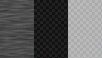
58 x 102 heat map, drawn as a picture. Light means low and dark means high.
It is made of 1 by 3 panels. Panel 1,1: high, streaked across, faint in contrast. Panel 1,2: very high, checkered, faint in contrast. Panel 1,3: low, checkered, faint in contrast.
